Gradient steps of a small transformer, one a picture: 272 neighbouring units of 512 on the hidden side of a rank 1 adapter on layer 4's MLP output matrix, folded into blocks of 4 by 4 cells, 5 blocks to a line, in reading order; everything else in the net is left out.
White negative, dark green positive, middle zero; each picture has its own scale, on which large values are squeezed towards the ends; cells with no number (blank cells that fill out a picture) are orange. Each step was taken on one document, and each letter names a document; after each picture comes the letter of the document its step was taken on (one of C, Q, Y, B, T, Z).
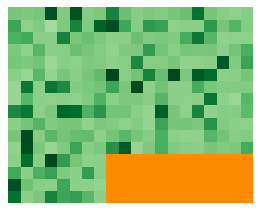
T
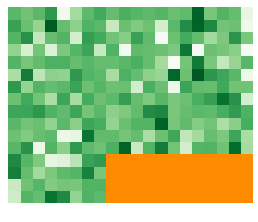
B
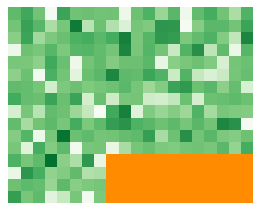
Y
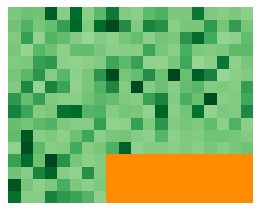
T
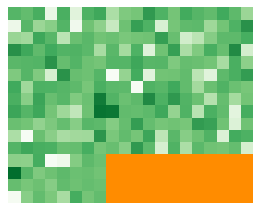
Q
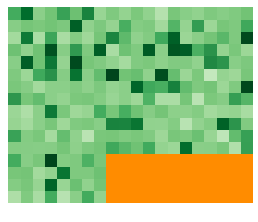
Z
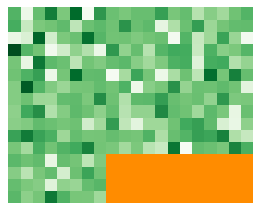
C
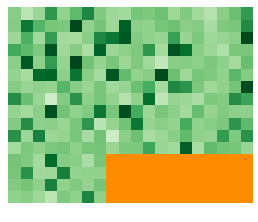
Z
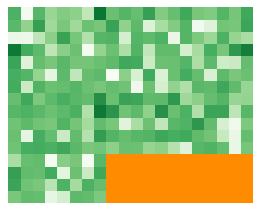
C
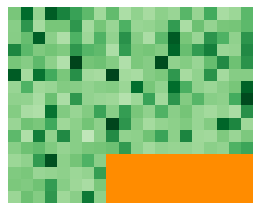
Z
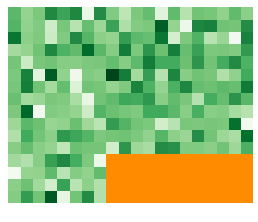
C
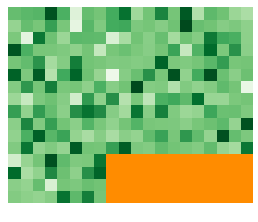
Y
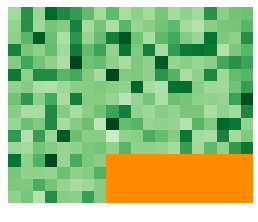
Z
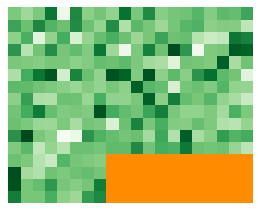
B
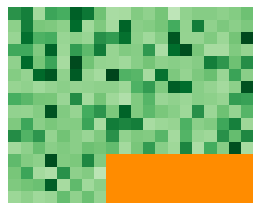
Z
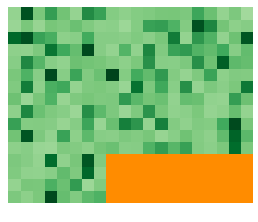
C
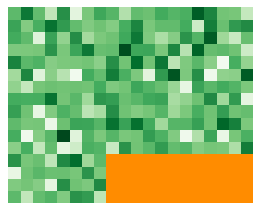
B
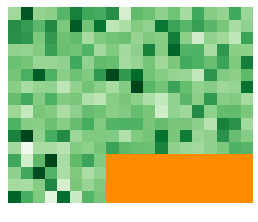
T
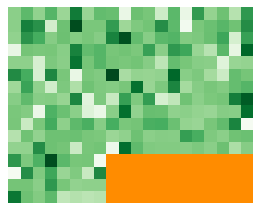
Y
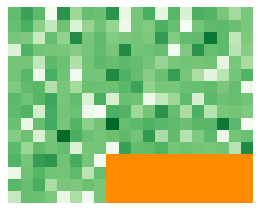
Y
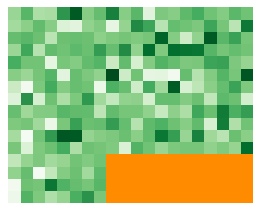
Q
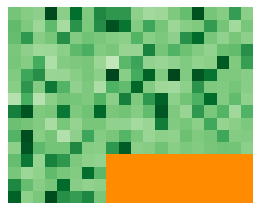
T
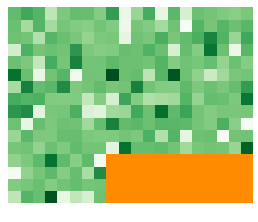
Y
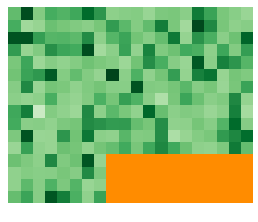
C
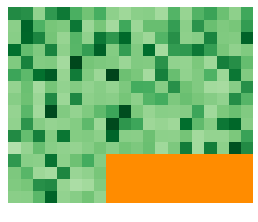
Z
